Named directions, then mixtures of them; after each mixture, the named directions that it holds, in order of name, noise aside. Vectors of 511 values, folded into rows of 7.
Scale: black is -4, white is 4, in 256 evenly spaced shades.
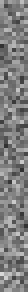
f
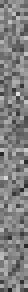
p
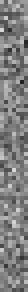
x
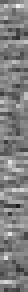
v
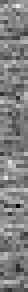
p, v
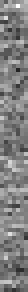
v, x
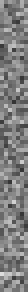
f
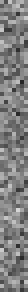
p, x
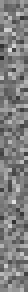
f, x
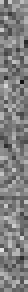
f, x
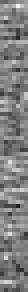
v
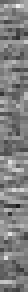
v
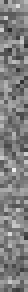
v, x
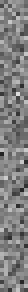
p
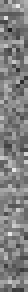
v, x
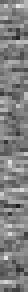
v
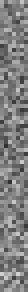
f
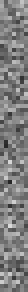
f, v
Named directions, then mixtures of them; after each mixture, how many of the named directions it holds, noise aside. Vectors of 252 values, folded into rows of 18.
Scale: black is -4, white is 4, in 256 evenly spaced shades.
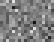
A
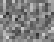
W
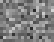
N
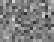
three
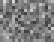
two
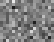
one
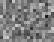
two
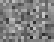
two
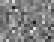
one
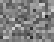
two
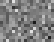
one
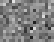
three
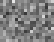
two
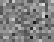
three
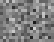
two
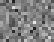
one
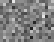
three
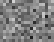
three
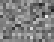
two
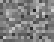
one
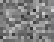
one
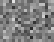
three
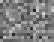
one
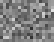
two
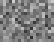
three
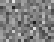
one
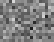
three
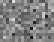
three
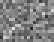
two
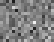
one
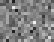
one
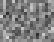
one
